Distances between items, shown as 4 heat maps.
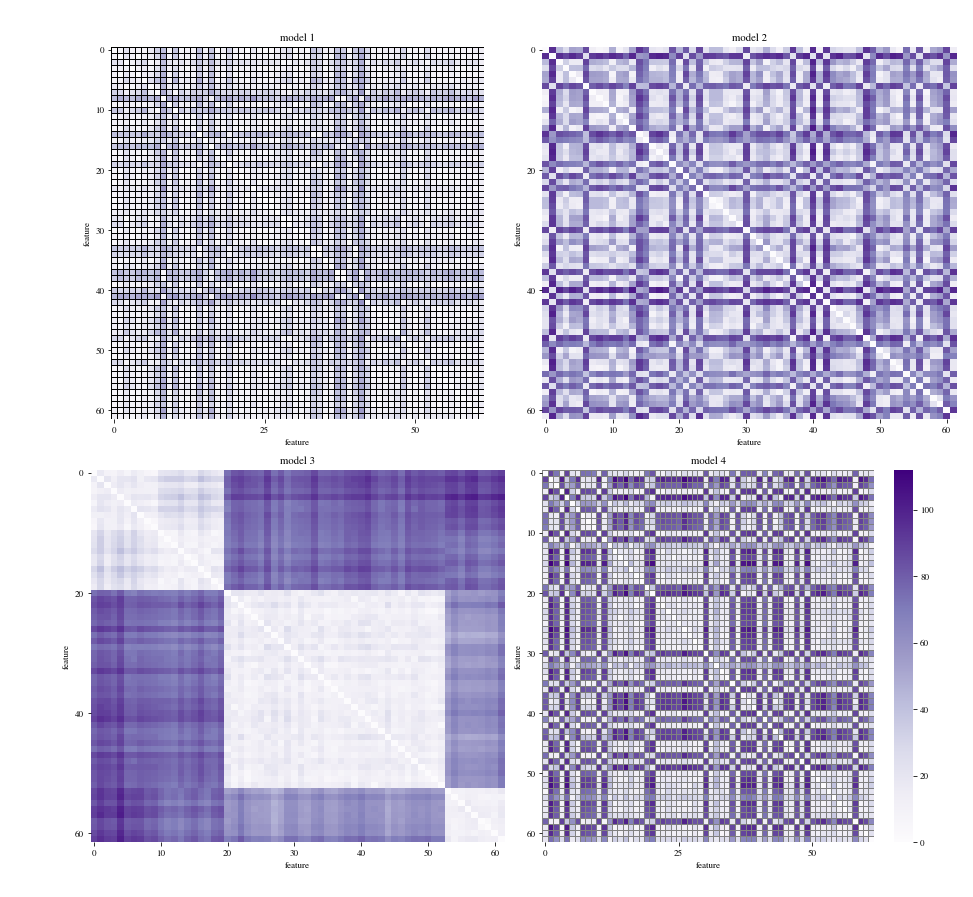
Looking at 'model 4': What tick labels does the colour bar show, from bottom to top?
0, 20, 40, 60, 80, 100
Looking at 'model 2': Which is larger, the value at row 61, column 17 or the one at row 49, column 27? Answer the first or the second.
the second
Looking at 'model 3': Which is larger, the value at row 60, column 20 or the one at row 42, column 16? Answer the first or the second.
the second
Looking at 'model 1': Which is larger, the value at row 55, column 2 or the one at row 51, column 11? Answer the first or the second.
the first
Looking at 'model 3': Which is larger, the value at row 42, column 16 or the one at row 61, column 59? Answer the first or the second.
the first
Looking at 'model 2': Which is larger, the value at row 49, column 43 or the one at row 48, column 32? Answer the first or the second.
the second
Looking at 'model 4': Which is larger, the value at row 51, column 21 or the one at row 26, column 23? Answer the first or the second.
the second
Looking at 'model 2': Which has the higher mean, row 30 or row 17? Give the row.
30
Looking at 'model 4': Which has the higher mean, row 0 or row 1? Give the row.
1
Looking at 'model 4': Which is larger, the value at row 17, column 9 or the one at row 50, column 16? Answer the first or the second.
the first
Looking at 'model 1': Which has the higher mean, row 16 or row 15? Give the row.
16
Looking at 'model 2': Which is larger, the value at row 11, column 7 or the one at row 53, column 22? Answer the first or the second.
the second
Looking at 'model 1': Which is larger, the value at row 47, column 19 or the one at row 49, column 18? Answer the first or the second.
the first
